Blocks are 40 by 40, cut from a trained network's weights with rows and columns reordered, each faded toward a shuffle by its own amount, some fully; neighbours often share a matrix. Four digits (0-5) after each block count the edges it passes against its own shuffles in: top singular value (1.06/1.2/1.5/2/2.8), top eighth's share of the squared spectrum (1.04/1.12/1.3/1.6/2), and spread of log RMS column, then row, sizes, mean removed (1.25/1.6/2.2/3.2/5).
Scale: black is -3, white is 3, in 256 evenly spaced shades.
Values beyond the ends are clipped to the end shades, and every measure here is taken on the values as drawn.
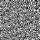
2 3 2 1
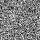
1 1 0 0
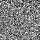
0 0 0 0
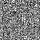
0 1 0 0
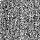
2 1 0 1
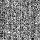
2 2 0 1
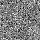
0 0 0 0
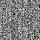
1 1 0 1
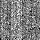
3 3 1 1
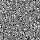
0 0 0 0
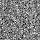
0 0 0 0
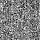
1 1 0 0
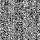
2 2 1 1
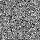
0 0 0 0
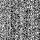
2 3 0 1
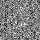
0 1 0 0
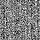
2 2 0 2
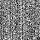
2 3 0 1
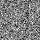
0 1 0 0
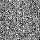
1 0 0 0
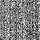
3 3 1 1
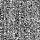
1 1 0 0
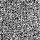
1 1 0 0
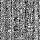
3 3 1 2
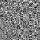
3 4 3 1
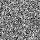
1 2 0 0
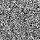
1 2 0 0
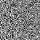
2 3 1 1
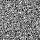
1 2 0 0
